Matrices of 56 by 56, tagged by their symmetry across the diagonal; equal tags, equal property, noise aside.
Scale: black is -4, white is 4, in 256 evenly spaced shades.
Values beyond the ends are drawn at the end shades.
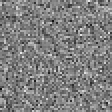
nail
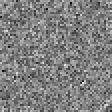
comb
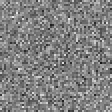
comb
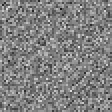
comb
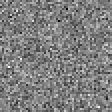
nail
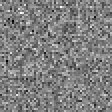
nail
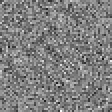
comb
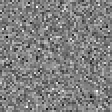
nail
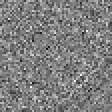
comb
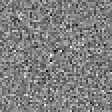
nail
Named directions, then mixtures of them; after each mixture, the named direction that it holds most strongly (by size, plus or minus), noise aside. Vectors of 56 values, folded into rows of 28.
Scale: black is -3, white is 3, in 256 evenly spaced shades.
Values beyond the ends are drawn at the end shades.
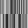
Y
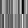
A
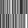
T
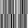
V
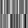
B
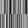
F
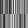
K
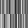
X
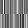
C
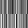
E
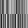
E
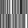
T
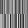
X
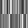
B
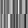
B
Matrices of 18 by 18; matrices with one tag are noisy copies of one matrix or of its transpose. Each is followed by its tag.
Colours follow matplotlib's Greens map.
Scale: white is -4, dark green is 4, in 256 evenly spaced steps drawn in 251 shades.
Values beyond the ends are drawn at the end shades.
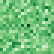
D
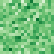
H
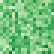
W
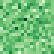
H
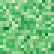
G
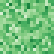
G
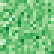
H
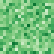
D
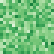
W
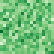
H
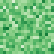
G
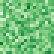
G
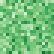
W
